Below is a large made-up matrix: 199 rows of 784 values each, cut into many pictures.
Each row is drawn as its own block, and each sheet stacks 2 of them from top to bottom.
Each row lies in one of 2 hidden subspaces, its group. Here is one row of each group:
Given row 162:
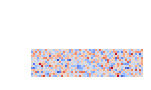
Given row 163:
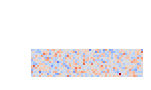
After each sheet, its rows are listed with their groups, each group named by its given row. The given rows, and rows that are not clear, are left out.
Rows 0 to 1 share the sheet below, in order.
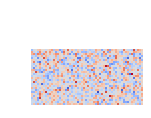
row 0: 162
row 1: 162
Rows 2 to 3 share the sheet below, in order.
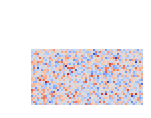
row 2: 163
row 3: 162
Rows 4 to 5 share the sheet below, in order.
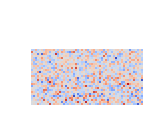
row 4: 163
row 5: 163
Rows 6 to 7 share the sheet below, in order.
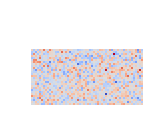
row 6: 163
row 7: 162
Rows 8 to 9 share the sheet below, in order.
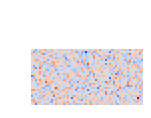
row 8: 163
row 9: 162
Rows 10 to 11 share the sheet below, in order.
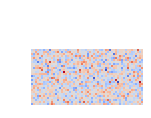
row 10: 163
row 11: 163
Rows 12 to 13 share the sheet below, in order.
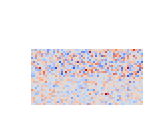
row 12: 163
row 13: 162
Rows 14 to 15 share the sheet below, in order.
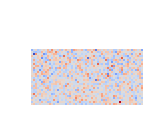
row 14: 162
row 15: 163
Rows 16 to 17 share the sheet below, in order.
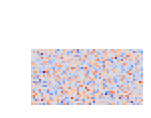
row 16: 163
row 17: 162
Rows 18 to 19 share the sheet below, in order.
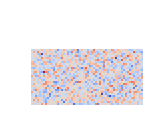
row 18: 163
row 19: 162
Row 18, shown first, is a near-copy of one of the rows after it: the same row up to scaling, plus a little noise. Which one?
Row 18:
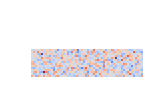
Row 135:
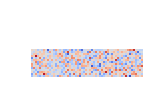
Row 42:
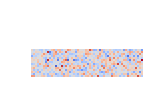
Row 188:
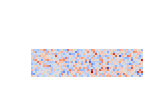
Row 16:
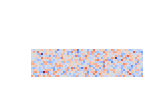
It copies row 16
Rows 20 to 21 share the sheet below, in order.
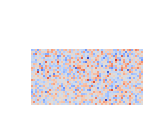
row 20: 162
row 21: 163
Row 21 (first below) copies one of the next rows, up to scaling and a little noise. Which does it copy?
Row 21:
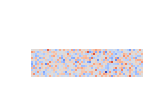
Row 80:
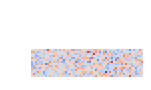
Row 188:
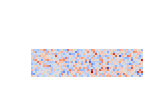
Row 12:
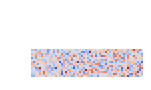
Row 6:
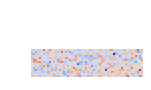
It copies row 80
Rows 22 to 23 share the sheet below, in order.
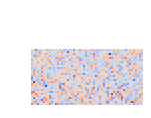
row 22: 162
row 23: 162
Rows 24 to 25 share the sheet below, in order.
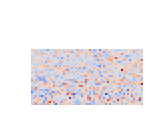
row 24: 163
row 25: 162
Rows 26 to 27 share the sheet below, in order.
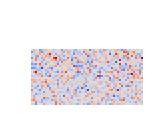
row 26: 162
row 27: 162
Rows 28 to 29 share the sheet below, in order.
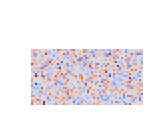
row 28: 162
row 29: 163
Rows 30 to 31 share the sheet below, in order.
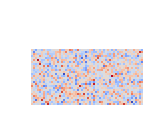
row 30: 163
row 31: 162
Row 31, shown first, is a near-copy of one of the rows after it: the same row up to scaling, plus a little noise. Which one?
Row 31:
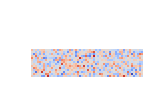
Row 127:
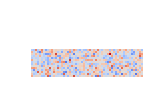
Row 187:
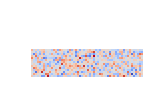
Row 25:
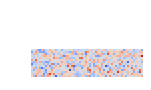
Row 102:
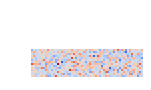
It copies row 187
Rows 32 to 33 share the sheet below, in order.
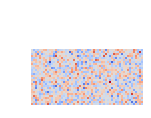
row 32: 163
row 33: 162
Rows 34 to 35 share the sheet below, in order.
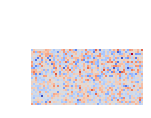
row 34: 162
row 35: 162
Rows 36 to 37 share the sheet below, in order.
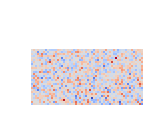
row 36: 163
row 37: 163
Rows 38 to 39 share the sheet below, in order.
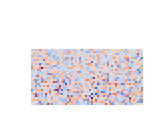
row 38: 162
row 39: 163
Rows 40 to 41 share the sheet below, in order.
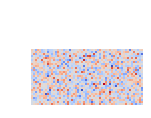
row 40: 162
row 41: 163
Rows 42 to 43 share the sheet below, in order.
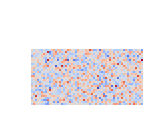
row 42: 163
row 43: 163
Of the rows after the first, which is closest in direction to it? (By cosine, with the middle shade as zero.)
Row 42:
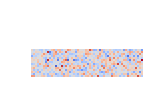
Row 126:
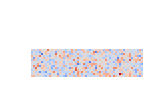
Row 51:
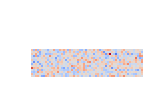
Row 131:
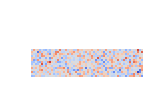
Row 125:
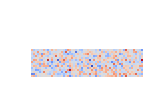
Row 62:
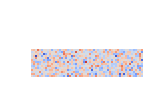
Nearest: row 125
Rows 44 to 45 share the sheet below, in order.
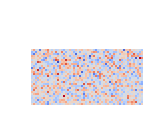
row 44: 162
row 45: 162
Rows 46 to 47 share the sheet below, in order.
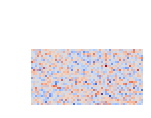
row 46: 162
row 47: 162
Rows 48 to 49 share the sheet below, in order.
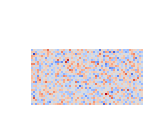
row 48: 162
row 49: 162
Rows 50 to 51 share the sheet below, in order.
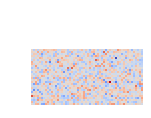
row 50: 163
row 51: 162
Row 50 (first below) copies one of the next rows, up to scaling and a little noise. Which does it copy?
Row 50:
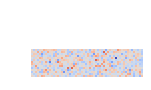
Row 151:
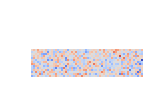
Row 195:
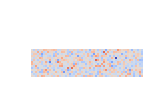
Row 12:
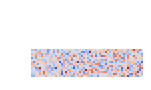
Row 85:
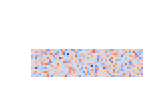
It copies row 195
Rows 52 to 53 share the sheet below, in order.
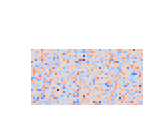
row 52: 162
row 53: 162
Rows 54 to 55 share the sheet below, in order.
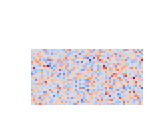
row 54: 163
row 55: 162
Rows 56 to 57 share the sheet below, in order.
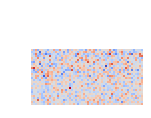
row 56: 162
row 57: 162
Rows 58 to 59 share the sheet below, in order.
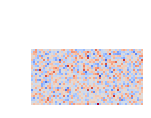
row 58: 162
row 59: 162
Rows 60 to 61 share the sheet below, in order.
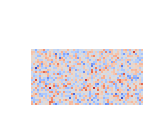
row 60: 163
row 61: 162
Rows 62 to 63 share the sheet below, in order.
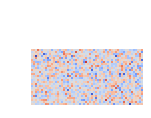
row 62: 163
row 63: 163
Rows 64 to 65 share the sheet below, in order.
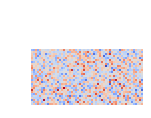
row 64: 162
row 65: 163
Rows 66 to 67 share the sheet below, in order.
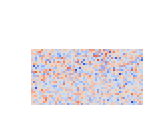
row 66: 163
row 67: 162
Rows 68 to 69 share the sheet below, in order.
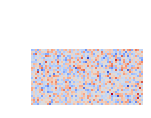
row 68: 162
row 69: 162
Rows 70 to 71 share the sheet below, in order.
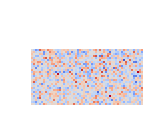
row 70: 163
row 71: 162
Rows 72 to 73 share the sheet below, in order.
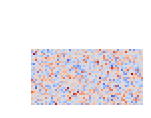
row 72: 162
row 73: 162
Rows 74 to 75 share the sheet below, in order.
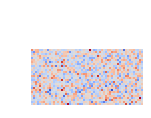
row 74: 163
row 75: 163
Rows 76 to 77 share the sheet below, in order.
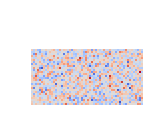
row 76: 162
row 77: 163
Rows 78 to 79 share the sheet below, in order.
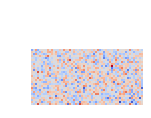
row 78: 162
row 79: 163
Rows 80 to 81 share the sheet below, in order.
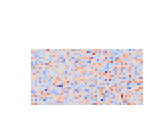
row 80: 163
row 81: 163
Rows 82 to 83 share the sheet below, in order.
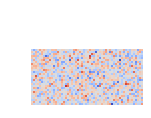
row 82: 162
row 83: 163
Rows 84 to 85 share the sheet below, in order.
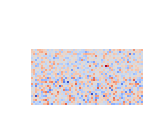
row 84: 162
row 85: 163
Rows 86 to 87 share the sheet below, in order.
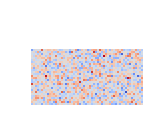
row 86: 163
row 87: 163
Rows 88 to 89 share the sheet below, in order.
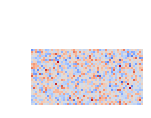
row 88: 162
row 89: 163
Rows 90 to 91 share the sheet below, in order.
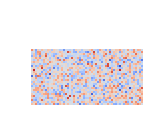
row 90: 162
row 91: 163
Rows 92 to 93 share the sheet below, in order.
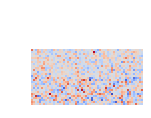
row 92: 162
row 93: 163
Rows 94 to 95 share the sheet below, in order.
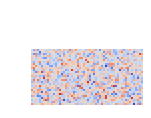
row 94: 162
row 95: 163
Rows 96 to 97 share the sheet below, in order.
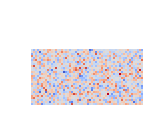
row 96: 163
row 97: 162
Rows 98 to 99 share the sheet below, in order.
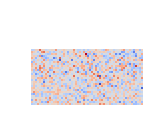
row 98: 162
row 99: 163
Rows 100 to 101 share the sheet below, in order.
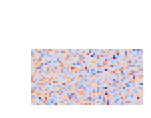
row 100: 163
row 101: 162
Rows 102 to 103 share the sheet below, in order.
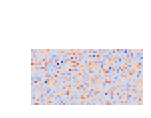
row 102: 162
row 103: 162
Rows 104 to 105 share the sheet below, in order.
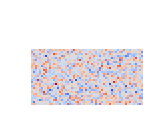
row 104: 162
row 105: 163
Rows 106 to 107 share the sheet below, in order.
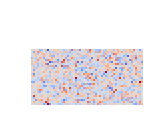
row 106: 163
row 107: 162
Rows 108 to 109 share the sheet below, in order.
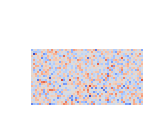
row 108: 162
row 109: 163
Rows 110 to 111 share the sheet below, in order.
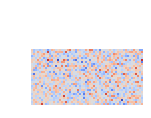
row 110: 163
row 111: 162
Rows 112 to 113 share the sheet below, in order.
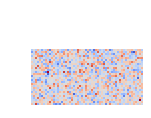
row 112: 163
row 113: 162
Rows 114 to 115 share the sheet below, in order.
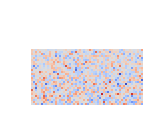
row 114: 163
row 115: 162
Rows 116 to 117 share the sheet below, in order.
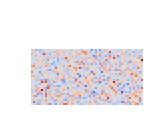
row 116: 163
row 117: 163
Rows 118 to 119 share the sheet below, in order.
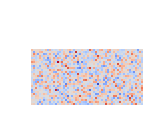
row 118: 163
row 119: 163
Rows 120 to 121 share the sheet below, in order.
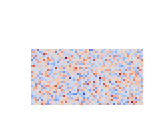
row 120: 163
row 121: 162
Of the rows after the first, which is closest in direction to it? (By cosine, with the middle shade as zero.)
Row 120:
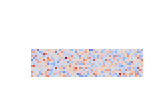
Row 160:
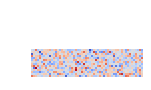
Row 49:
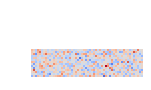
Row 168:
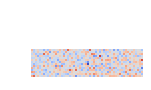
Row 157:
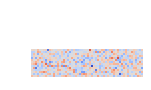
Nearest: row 160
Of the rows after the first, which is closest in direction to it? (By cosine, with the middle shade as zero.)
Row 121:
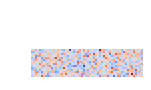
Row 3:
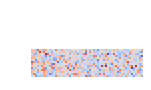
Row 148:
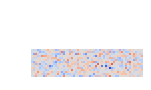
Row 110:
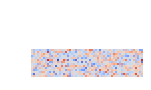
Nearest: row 110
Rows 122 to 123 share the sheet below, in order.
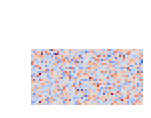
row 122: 163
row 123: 163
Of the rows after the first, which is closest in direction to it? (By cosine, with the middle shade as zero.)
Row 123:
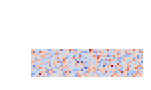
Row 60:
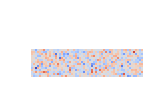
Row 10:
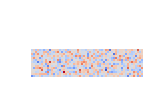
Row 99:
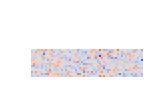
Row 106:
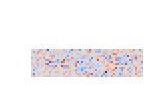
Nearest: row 106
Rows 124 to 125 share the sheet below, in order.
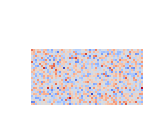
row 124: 162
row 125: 163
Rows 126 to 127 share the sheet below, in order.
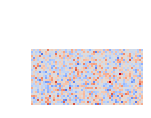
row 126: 163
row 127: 162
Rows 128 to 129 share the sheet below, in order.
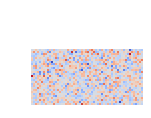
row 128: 163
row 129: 163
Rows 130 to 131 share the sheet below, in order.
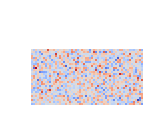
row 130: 163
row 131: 163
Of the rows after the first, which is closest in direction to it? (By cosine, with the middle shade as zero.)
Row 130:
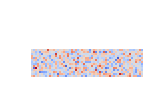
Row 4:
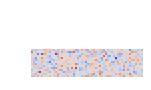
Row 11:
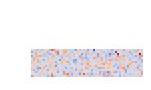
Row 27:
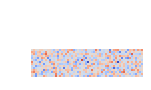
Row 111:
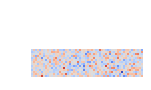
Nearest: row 4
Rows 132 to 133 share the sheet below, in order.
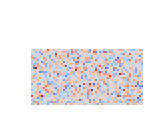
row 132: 163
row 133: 162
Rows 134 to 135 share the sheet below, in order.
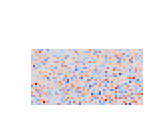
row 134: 163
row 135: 163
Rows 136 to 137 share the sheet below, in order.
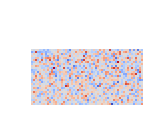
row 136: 162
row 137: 163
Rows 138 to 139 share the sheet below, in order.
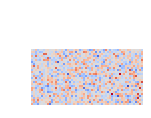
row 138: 163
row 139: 162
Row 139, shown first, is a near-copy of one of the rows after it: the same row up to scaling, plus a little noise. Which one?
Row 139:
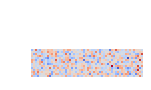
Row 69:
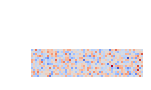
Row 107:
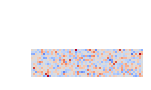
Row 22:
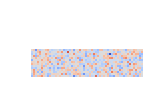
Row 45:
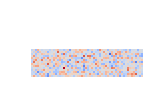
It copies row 69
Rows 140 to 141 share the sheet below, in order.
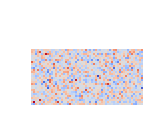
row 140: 162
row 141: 163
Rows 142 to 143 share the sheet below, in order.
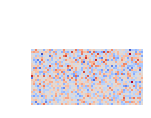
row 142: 163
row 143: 162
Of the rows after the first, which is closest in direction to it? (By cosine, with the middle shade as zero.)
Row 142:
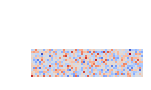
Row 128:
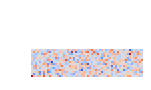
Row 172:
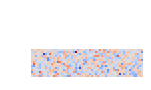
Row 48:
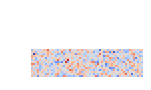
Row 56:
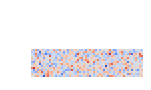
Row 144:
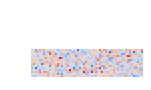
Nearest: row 128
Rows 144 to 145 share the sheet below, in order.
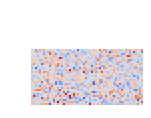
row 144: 163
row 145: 163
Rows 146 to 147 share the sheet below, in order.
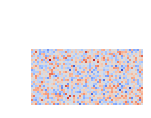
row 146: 162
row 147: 163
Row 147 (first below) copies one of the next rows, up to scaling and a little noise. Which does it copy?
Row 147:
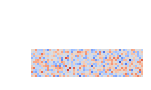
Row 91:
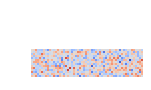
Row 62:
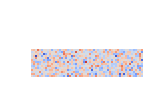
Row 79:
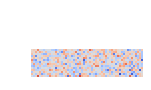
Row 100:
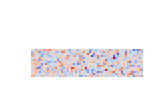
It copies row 91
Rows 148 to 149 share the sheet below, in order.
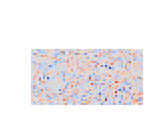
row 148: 162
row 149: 163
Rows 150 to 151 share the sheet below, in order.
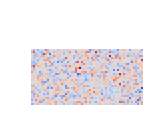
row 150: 163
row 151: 163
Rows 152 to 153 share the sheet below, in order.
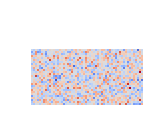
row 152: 162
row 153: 163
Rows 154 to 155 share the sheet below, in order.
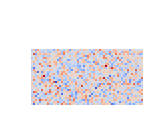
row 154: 162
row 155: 163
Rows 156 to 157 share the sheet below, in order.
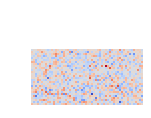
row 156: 162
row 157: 163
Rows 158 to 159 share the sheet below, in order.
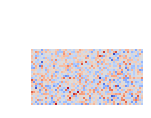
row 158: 163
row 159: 162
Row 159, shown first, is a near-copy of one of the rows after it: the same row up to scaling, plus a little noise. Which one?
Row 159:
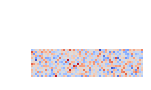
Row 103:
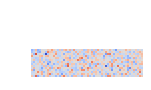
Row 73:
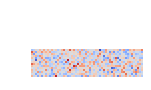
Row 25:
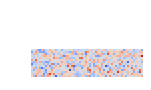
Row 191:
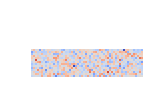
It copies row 73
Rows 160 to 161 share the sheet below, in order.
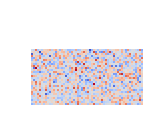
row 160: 163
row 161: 163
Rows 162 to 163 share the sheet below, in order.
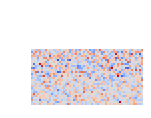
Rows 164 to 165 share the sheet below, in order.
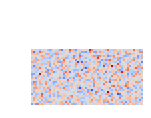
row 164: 163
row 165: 162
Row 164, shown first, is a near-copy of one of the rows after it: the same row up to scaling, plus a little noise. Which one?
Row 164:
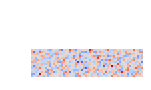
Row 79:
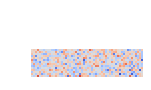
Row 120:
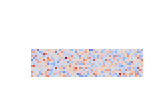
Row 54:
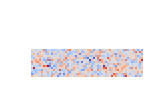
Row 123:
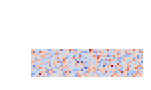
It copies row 123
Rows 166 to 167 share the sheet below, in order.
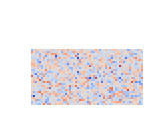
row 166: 162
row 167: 162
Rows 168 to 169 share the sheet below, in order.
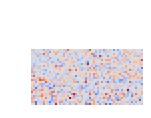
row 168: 163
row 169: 162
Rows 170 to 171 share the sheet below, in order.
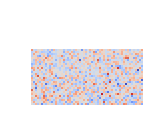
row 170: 162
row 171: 162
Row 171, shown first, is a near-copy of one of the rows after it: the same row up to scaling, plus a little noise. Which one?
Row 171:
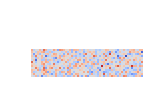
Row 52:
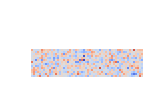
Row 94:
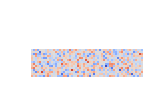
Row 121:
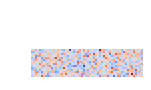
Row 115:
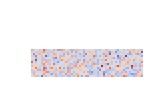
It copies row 115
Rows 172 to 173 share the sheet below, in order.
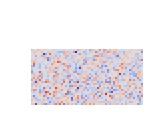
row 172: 163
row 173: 162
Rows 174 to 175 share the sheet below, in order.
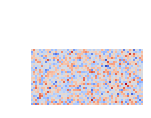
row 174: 162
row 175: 162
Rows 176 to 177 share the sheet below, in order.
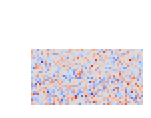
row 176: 163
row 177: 163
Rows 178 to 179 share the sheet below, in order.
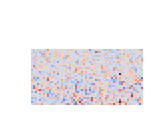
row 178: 163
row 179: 163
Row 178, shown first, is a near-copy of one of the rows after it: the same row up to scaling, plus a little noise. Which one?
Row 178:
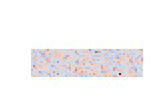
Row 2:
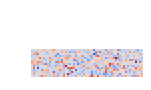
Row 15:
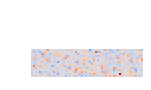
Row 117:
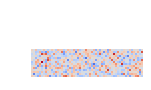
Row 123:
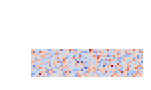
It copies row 15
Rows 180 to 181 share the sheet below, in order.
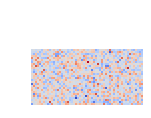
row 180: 162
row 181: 163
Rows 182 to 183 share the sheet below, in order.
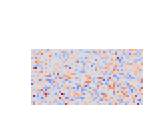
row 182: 163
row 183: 163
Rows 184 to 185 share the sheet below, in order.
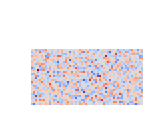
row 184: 162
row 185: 163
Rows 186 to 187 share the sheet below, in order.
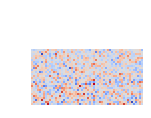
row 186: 163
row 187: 162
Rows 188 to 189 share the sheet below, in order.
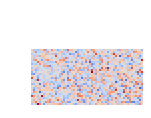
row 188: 163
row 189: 162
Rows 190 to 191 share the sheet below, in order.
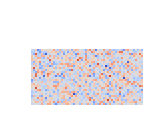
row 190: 162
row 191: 162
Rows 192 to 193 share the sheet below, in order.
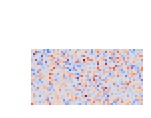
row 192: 162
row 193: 163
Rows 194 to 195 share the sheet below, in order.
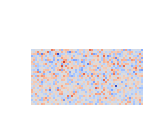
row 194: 163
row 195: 163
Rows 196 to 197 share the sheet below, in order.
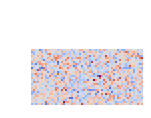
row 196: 162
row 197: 162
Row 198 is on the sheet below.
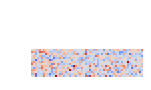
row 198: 162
